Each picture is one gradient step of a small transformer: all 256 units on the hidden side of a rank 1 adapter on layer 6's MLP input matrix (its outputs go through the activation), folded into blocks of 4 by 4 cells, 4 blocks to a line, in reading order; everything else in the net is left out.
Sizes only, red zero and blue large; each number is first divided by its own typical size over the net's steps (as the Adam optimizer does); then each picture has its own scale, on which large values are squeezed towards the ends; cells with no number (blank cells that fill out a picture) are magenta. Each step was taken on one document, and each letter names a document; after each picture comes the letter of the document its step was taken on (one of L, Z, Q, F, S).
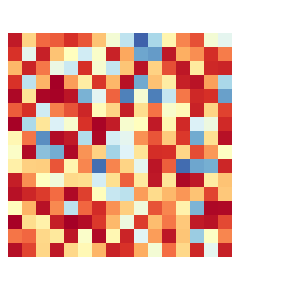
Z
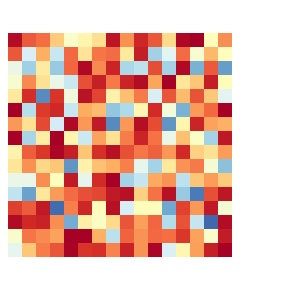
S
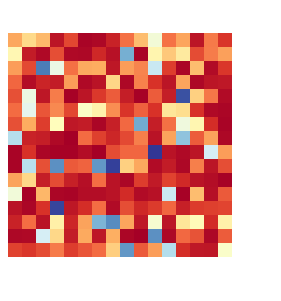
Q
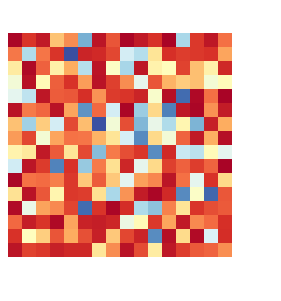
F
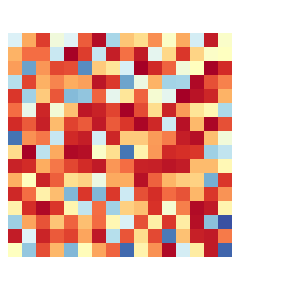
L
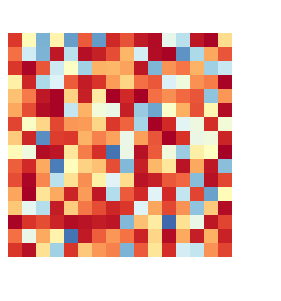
F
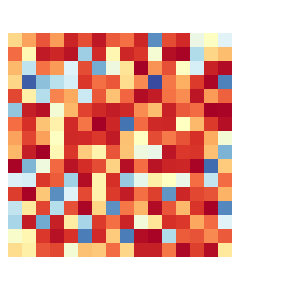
L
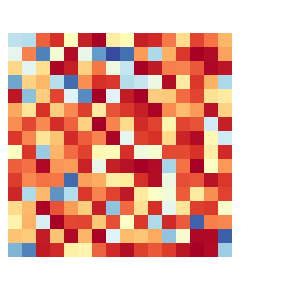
L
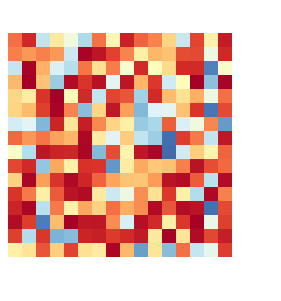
F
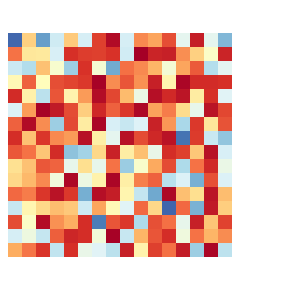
S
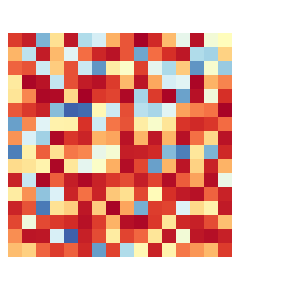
F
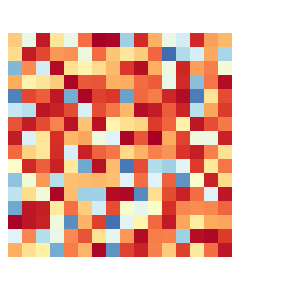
S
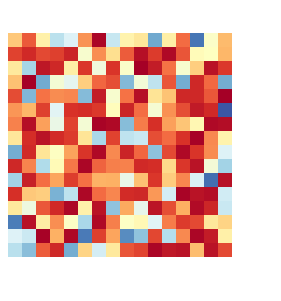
L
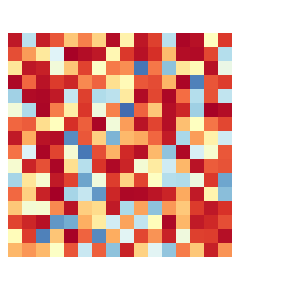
S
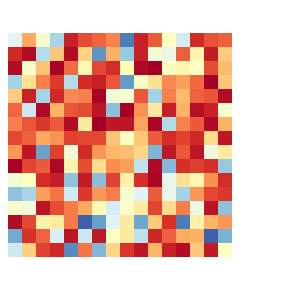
L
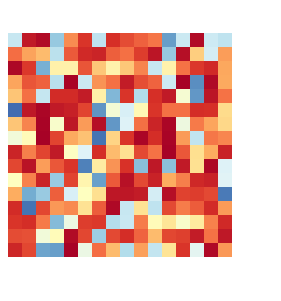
S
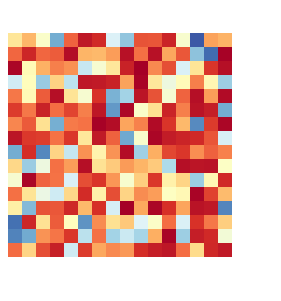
L
